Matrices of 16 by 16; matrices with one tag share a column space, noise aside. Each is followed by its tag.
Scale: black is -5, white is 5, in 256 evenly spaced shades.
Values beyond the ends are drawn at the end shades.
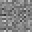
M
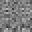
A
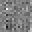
A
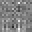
A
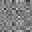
M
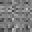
A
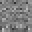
A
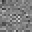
M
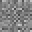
M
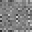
M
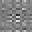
M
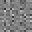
M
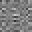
M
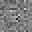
M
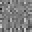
A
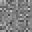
M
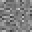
M
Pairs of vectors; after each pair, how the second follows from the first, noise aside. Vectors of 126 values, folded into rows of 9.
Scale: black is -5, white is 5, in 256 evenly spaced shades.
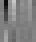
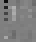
partly zeroed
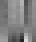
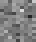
shuffled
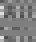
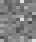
shuffled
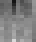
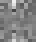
sign-scrambled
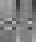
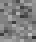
shuffled
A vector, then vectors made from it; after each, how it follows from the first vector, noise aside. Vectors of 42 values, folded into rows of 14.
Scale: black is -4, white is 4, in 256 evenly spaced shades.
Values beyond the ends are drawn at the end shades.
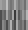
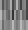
reversed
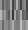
reversed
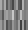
wrapped around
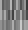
reversed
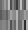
wrapped around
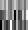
scaled up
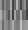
reversed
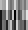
scaled up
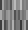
wrapped around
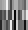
scaled up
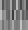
reversed
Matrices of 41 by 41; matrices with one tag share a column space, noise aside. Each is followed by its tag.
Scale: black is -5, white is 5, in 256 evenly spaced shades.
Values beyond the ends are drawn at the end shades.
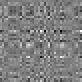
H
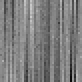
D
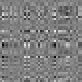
H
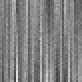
D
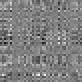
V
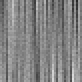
D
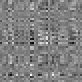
V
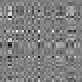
H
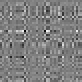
H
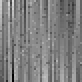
D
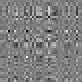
H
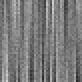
D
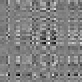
V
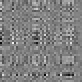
V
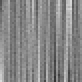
D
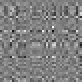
H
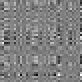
V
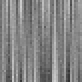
D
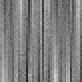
D
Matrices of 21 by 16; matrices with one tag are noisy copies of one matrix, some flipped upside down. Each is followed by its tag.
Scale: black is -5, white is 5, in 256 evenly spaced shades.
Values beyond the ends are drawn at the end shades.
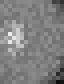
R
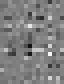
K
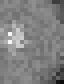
R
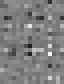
K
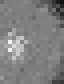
R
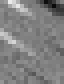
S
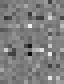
K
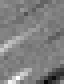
S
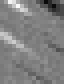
S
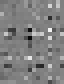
K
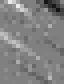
S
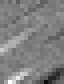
S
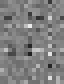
K
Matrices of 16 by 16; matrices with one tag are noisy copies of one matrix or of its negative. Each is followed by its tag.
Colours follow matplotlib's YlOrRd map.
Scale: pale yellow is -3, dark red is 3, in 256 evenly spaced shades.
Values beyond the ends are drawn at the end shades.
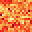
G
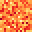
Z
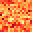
G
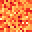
Z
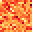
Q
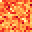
Q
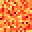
Z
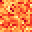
Q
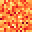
Z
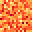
Z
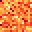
Q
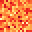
Z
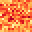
G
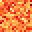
Q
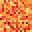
Z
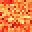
G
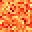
Q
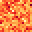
Q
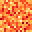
Z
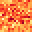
G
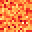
Z
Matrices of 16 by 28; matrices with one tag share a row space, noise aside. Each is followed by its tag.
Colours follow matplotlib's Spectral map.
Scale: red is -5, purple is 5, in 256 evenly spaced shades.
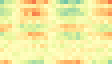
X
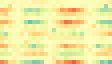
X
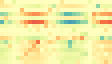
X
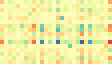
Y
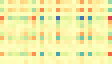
Y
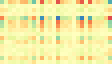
Y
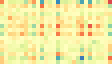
Y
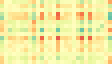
Y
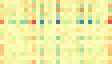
Y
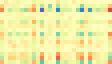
Y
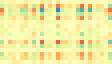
Y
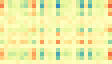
Y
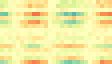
X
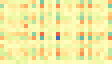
Y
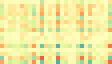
Y
